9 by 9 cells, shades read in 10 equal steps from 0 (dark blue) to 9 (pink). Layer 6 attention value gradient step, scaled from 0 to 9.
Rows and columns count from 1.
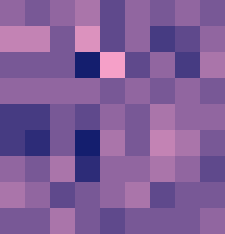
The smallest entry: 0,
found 2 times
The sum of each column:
40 36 41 31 43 41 41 39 40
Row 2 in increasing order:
2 3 3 4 5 5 7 7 8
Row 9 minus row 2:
-3 -3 2 -4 0 -1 2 1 0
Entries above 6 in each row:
0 3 1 0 0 1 0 0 0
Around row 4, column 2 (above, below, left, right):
4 2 5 5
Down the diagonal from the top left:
5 7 4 5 5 4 6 4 5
